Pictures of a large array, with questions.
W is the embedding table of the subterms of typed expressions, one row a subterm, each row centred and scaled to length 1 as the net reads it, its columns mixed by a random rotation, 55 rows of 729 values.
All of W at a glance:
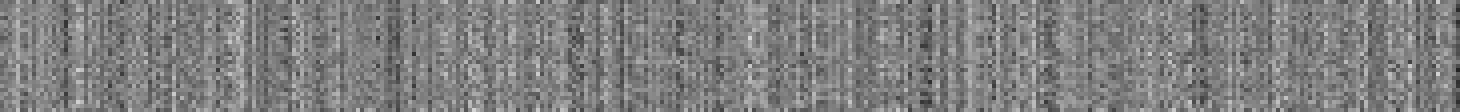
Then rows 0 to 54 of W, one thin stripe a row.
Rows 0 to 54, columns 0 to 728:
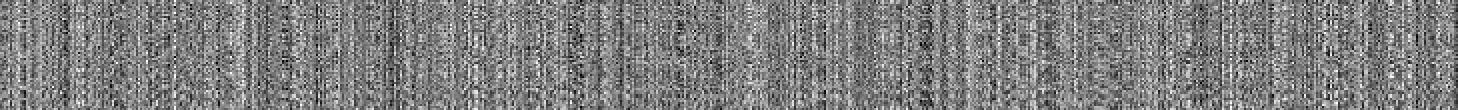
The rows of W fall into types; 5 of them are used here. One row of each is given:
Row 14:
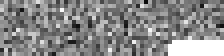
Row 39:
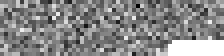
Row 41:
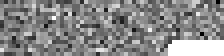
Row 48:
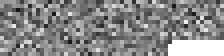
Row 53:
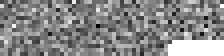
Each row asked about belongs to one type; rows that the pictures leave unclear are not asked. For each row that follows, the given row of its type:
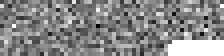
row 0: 53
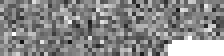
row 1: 14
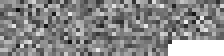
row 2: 48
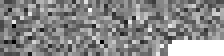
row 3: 41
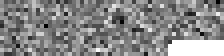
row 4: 41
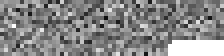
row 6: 48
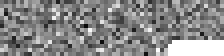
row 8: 41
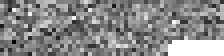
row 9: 53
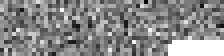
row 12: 14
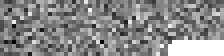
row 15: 41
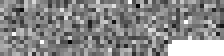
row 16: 14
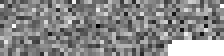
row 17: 53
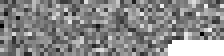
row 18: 41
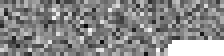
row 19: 41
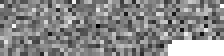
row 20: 53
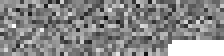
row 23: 48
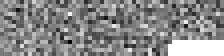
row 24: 48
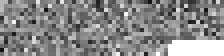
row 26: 39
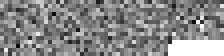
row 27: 48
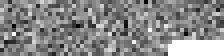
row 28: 14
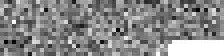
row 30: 39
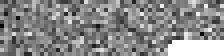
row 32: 41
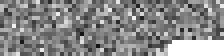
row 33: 39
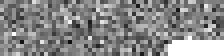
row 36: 14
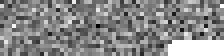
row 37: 53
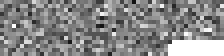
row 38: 48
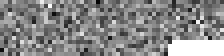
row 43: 48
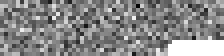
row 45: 39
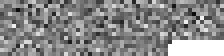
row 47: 48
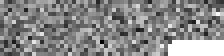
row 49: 41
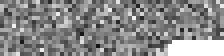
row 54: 39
